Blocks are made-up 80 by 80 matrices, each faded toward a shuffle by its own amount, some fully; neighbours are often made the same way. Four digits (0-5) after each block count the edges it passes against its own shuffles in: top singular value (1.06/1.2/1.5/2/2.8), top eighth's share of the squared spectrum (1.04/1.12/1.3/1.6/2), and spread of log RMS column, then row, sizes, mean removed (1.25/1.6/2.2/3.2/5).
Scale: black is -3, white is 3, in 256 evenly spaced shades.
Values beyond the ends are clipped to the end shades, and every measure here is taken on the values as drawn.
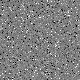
1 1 0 0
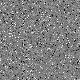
1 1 0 0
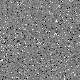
1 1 0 0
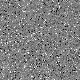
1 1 0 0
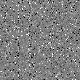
3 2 1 0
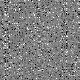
4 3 2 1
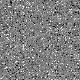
3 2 1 0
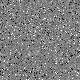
0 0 0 0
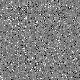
3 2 1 1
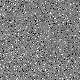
0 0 0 0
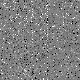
3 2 1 0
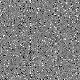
3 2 1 0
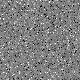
1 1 0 0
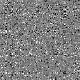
3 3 2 1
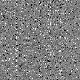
3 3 2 0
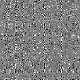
4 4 3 2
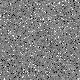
0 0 0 0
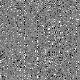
3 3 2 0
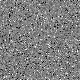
1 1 0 0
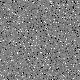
0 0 0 0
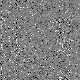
3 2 2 0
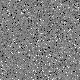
1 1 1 0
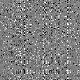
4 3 3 2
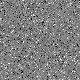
0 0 0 0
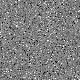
0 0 0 0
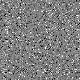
3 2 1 1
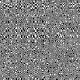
4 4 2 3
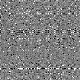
4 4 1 3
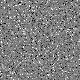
2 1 0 0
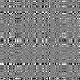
5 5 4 4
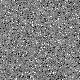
2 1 0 0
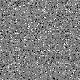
3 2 1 1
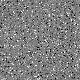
2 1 0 0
